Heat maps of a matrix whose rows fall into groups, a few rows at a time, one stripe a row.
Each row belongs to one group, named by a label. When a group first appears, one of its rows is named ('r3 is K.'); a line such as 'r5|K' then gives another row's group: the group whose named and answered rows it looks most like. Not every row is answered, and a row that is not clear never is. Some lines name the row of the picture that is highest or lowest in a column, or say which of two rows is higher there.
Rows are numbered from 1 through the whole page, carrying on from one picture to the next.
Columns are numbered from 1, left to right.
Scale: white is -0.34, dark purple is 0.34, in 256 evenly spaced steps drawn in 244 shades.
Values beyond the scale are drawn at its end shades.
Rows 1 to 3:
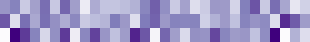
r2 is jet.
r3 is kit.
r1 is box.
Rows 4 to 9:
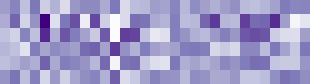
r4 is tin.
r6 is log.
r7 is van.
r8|log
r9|tin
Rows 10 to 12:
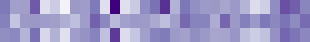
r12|tin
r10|tin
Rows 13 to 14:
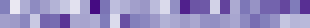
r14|log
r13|van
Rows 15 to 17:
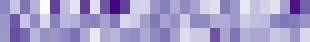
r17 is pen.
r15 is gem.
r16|tin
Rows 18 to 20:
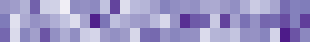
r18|tin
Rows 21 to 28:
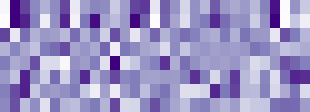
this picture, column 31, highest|26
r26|gem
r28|tin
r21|kit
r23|jet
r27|pen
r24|log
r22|kit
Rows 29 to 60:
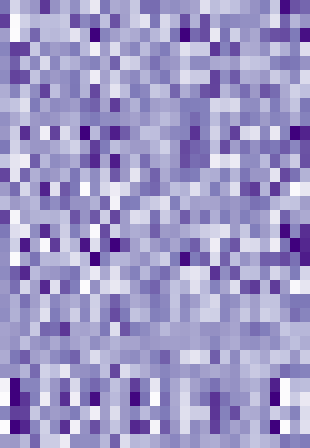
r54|pen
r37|van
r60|tin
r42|box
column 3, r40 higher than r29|No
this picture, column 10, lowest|45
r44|jet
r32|pen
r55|tin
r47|van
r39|van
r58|pen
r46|gem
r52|log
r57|kit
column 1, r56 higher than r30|No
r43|log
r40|van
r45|jet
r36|van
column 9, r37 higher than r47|Yes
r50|gem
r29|jet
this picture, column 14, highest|57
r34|pen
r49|box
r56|kit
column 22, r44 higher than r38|Yes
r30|jet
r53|box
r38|gem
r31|van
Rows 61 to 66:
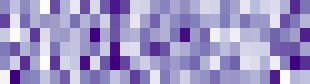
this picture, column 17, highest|64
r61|gem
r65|gem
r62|jet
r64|tin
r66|kit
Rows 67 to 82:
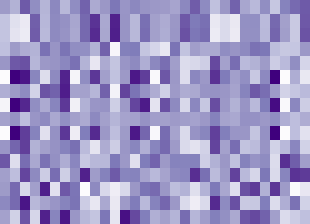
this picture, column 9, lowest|80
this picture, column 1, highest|78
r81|pen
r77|pen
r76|kit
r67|gem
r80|box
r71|pen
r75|box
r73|log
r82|log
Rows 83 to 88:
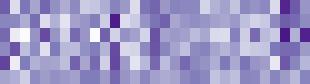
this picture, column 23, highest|87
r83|jet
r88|van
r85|jet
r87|jet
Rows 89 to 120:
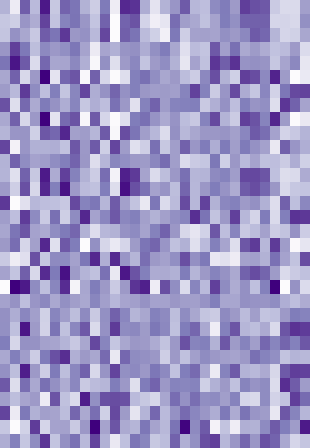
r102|log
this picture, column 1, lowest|109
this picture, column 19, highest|119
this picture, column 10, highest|119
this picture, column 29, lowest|109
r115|gem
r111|gem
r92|pen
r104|gem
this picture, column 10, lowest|93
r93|pen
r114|log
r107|van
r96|jet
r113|van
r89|log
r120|box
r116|jet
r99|jet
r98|log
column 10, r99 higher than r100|Yes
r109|kit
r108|log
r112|gem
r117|gem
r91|log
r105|pen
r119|van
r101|log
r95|gem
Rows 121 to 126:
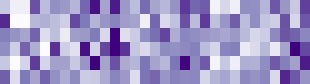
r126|jet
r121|van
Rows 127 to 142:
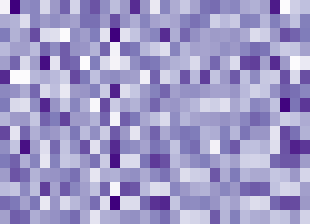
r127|kit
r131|box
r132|jet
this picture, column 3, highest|137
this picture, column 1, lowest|127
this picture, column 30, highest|137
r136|jet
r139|pen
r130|log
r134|jet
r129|tin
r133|tin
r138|tin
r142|pen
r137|gem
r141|tin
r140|log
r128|van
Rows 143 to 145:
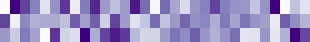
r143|kit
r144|jet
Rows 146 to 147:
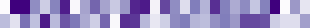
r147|log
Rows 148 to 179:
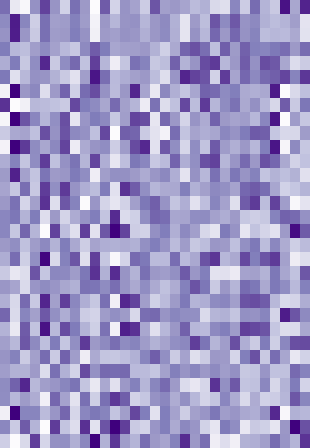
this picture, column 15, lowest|155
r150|pen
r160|pen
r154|kit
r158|kit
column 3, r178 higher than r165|Yes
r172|gem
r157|log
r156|kit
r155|jet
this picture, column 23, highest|153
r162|box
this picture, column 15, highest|158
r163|tin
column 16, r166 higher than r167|No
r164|gem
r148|jet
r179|van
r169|log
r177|kit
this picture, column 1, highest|155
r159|box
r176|gem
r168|van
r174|gem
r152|box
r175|pen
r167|van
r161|log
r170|jet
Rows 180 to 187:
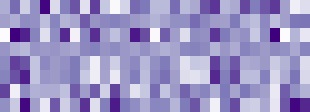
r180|box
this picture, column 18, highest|180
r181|gem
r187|gem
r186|jet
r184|pen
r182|kit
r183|van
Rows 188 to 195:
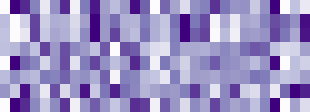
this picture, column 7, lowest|194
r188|kit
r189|van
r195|kit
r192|kit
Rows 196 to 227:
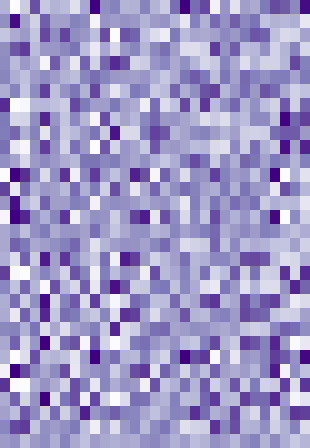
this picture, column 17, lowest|198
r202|box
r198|log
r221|van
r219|tin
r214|log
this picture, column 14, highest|208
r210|pen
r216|gem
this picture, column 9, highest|225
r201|van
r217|box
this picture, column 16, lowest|208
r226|pen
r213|pen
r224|box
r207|van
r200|gem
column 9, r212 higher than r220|Yes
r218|log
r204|jet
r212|box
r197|pen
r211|kit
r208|kit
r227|box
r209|jet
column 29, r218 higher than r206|No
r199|pen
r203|jet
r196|van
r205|tin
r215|jet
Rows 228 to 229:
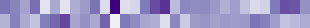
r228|tin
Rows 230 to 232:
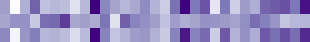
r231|log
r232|van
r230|van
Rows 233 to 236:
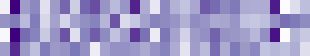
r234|tin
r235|kit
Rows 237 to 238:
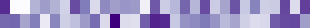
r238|tin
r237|jet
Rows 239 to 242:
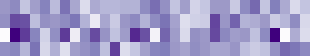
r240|pen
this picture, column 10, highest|241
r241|kit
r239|box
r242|tin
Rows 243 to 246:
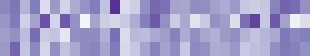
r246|tin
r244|box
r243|tin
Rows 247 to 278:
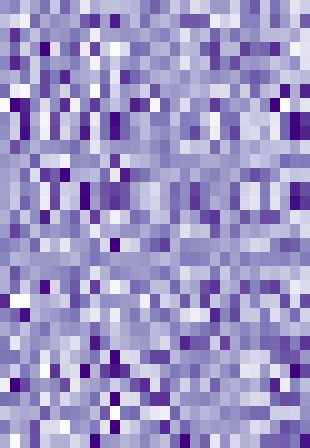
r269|pen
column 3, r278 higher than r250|Yes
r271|van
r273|gem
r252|log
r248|van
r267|box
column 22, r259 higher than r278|Yes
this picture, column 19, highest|278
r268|jet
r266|pen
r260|gem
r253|jet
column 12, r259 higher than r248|No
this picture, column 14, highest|254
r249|pen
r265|van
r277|tin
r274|kit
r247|box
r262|box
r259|log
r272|tin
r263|pen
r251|pen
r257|pen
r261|gem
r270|box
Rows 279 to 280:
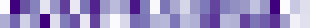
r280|box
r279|kit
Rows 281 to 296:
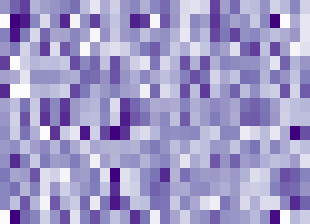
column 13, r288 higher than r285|Yes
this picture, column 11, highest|290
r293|tin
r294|tin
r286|van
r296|kit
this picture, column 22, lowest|295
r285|jet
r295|gem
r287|jet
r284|box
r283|pen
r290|gem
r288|log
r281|pen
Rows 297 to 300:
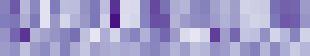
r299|pen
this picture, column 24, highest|299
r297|tin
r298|tin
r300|box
